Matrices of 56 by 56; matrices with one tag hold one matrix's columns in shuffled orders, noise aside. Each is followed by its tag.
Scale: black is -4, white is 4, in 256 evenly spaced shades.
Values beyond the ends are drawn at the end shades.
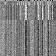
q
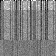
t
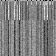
q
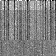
t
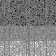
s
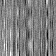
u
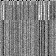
q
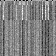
q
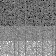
s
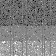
s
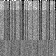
t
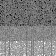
s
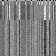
q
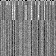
q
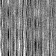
u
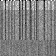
t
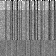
t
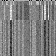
q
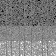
s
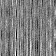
u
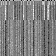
q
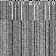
q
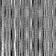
u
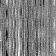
u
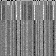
q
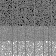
s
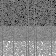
s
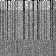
t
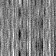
u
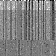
t
